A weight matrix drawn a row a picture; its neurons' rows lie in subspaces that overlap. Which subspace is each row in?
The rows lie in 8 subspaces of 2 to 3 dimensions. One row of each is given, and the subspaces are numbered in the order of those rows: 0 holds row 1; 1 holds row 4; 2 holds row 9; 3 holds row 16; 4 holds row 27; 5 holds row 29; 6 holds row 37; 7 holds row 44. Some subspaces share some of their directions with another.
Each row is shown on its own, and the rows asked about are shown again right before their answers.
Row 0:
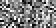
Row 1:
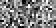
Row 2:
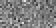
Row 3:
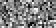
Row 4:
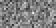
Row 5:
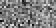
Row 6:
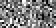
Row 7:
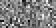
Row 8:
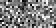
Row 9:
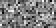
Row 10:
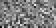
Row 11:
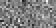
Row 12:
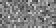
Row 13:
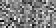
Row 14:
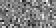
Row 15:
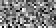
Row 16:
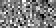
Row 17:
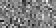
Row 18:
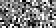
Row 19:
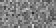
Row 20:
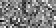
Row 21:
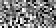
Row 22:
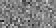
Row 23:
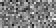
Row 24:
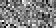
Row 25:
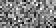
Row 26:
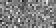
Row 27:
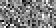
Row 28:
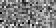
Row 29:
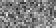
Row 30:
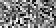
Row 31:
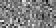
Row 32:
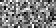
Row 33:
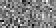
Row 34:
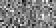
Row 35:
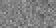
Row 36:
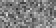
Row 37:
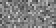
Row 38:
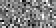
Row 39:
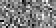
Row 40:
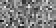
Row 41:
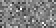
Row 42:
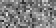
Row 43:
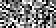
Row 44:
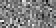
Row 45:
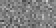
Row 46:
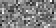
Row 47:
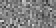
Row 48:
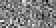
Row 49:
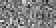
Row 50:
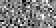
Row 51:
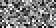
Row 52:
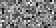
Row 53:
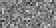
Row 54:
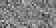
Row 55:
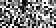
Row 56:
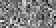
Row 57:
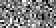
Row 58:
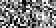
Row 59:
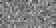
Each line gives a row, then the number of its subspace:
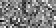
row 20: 1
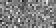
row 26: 6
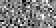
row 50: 3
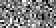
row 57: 7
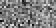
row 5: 7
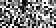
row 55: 6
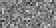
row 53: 2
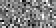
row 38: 0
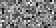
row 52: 2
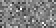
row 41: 4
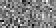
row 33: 1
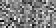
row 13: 3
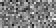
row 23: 1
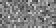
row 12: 6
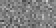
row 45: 7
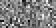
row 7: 1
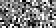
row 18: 0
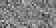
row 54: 4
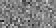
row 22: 2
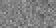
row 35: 3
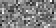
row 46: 2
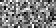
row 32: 1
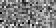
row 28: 7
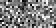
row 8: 6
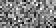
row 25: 5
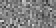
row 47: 7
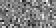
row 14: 0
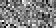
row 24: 4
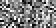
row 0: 3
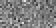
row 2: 5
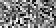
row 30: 4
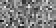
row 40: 0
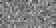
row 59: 6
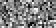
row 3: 0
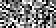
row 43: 3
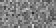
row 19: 1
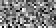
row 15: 4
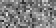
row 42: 5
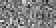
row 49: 0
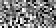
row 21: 4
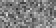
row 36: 5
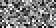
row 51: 4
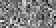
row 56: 1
